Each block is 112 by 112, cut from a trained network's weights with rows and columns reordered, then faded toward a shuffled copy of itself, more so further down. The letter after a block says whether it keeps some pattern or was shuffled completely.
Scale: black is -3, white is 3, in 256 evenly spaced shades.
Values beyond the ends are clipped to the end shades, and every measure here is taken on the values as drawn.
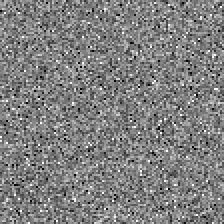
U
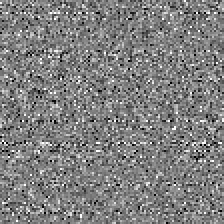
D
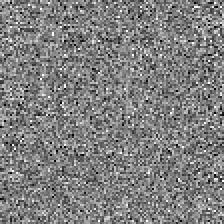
D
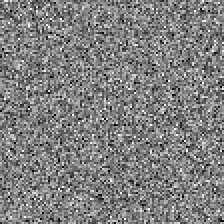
U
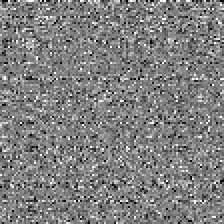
D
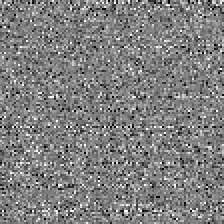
D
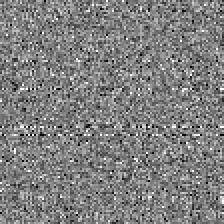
D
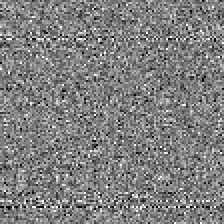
D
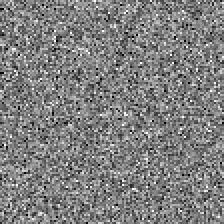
U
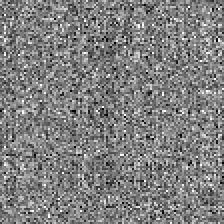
D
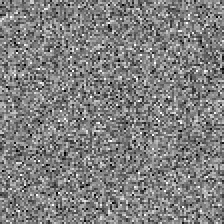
U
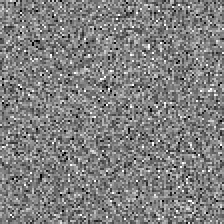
U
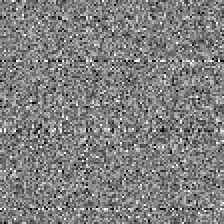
D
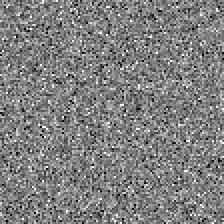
U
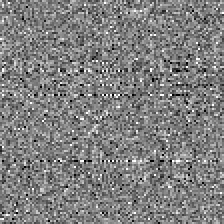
D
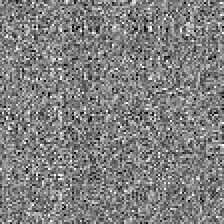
D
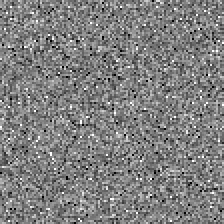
U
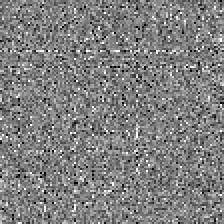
D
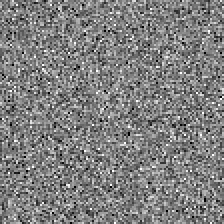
U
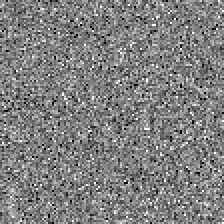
U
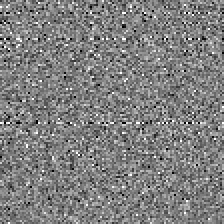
D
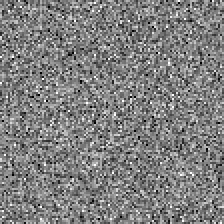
U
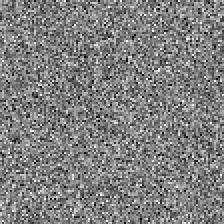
U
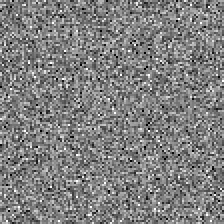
U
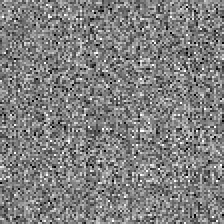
D
